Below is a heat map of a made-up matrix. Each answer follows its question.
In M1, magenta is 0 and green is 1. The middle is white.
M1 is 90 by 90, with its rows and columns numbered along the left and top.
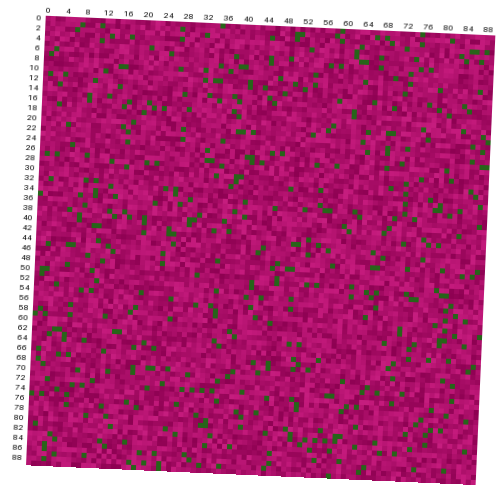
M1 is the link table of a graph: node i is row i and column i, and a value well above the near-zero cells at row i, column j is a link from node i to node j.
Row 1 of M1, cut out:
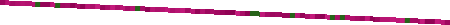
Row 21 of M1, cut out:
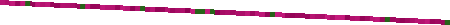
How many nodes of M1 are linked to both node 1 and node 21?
0
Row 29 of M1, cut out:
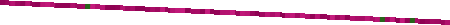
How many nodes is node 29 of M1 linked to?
3
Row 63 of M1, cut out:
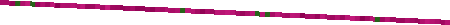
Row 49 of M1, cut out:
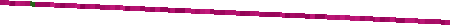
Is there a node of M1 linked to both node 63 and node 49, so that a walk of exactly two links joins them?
yes
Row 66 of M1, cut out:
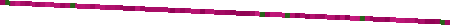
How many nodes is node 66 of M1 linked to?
6
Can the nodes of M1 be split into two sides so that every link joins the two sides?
no
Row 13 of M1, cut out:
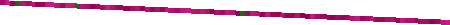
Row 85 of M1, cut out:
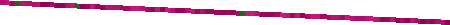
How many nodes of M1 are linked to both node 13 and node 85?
3
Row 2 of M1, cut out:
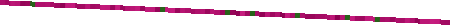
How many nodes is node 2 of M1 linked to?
7
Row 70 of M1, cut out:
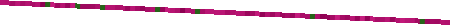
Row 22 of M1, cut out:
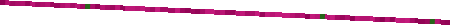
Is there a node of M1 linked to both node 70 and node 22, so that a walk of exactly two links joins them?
no
